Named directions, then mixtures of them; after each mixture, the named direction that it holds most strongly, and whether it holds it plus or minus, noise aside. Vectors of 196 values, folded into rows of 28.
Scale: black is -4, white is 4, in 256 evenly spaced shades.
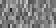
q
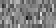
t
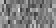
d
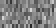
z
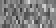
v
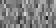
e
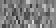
v, plus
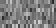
z, minus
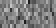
q, plus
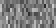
q, minus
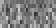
d, plus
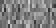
d, minus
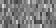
t, minus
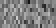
v, minus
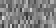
z, plus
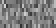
e, plus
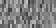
q, plus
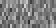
q, plus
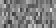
d, plus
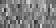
v, plus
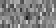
t, plus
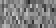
v, minus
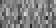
e, plus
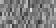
z, plus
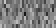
e, minus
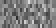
v, plus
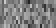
v, minus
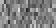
d, plus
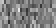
d, plus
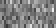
z, minus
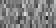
e, plus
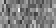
d, plus
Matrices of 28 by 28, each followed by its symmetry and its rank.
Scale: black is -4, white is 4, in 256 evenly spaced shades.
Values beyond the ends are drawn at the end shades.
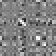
symmetric, rank three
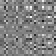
neither, rank three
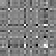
symmetric, rank two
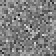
symmetric, full rank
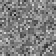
symmetric, full rank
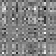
neither, rank three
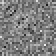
symmetric, full rank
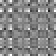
symmetric, rank two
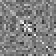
symmetric, rank five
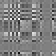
symmetric, rank two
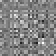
symmetric, rank three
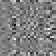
neither, rank three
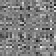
neither, rank five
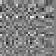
neither, rank three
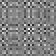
symmetric, rank two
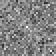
symmetric, full rank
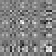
symmetric, rank two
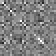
symmetric, rank five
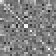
symmetric, rank five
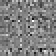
neither, rank five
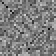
symmetric, full rank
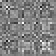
symmetric, rank three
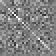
symmetric, rank five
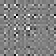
symmetric, rank three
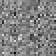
neither, rank five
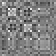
symmetric, rank three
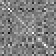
symmetric, rank five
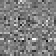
neither, rank five
